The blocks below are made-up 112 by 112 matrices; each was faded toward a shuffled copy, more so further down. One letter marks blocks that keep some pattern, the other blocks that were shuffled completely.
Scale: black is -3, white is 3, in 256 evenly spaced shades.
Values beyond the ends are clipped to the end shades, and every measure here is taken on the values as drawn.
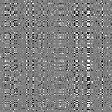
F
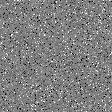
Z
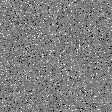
Z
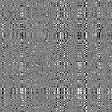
F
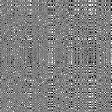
F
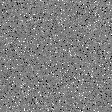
Z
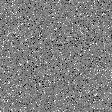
Z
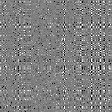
F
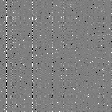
F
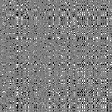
F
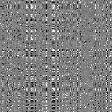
F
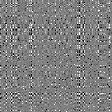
F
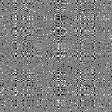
F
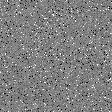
Z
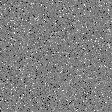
Z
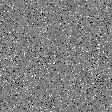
Z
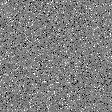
Z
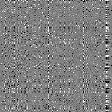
F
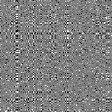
F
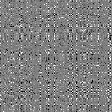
F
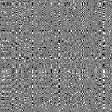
F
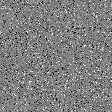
Z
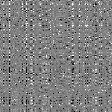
F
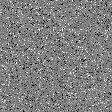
Z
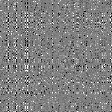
F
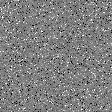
Z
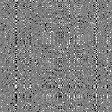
F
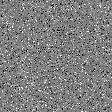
Z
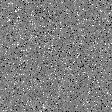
Z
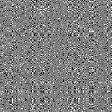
F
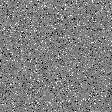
Z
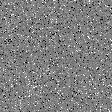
Z
